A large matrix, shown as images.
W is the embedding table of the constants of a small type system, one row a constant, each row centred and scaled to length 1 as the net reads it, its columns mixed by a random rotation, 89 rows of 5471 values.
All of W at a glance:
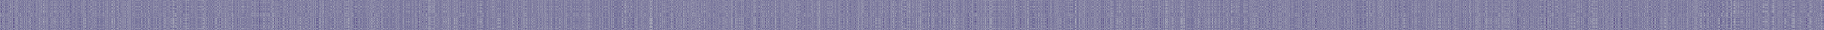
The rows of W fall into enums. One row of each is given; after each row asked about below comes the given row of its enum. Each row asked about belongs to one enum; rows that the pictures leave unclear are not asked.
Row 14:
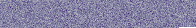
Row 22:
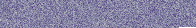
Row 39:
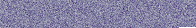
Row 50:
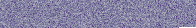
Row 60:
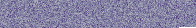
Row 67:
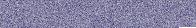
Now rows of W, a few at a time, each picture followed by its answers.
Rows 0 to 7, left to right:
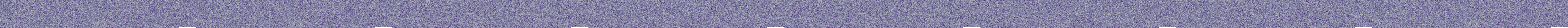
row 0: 22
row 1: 22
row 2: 60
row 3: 39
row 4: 60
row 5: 67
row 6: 14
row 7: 22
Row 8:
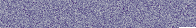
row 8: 39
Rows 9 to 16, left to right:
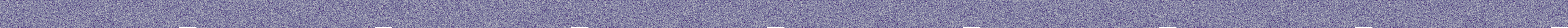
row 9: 67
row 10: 39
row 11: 22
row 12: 67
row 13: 67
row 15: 67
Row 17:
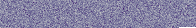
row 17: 39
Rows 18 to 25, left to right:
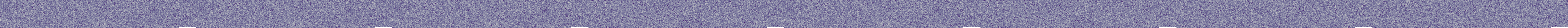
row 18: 22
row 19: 22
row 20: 22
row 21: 67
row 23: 67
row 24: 39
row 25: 60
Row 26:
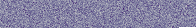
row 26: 39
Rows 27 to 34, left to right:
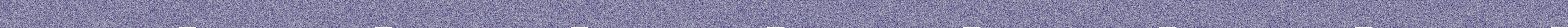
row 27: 22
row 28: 22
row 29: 50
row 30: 22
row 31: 67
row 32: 39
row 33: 67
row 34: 67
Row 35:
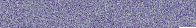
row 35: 67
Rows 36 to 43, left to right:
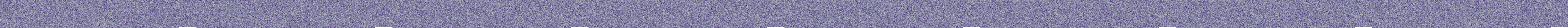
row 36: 22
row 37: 67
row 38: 39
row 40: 39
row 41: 14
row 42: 14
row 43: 22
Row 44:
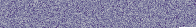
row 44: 60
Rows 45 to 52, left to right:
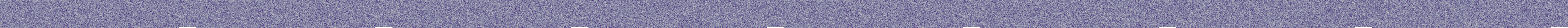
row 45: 14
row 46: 14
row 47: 39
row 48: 67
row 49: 14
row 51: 22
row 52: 22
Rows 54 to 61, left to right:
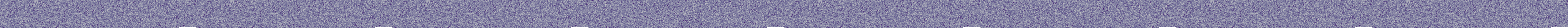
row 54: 60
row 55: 60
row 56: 60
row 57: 67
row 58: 60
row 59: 39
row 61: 60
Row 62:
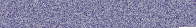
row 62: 60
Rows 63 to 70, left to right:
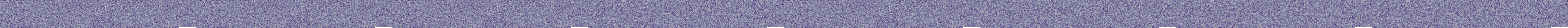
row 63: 67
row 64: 67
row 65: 67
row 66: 60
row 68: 39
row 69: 60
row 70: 60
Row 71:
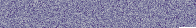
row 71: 60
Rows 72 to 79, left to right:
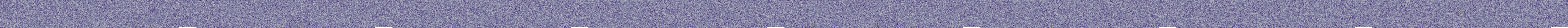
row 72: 22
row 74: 39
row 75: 14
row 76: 67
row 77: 14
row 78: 60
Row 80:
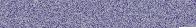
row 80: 60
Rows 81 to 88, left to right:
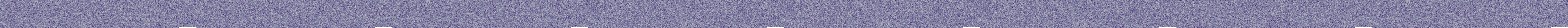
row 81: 50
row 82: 39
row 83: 60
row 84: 22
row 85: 22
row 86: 22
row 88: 60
